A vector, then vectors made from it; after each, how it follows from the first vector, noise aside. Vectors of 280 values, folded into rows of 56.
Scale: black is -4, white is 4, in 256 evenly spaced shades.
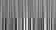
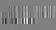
partly zeroed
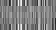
wrapped around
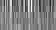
reversed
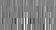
partly zeroed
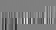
partly zeroed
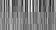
reversed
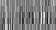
wrapped around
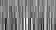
copied
